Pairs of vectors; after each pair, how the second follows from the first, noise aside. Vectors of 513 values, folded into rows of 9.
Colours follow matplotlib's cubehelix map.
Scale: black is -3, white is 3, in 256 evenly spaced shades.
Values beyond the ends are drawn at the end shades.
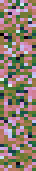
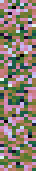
copied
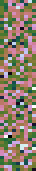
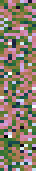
sign-scrambled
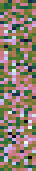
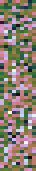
copied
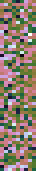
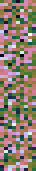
copied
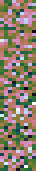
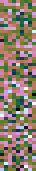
sign-scrambled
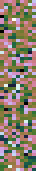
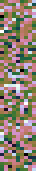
sign-scrambled
